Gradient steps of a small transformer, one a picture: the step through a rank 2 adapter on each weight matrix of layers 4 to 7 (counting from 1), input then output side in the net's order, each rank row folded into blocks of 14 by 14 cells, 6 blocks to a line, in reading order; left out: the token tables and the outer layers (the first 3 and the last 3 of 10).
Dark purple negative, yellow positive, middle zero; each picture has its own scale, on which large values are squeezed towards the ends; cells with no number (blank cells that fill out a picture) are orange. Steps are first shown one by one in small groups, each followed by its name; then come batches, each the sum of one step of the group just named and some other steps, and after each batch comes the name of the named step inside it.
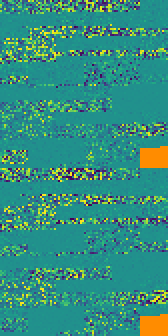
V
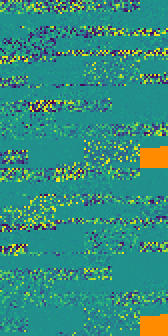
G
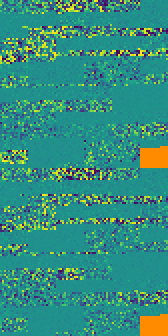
V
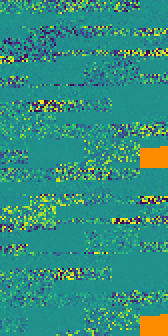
G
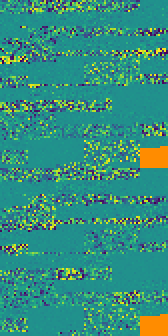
G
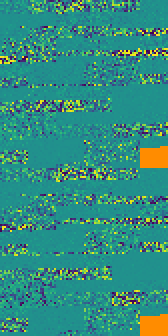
G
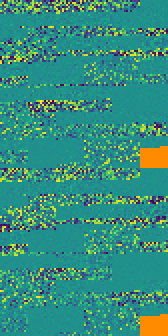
G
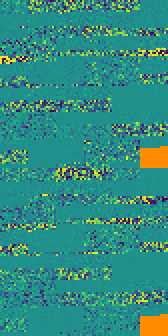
G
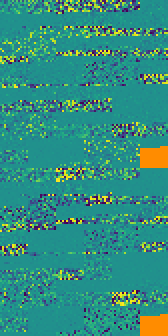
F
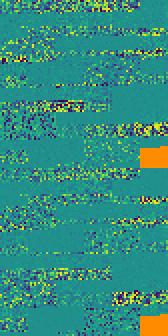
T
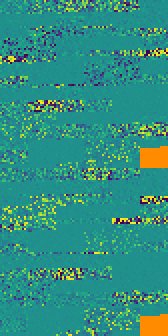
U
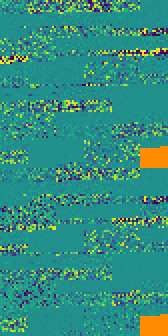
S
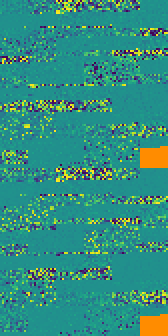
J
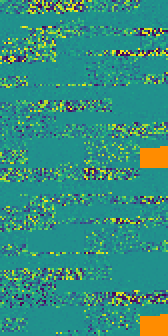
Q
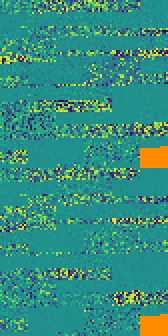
T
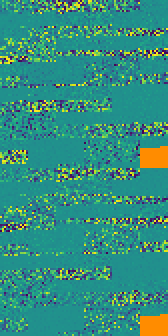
T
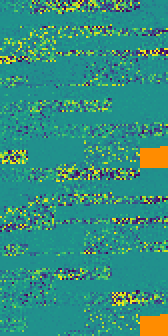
F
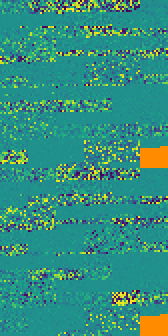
F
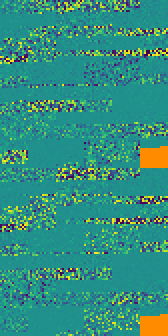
U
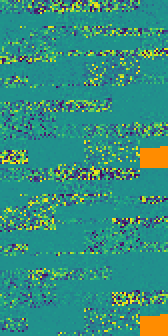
T
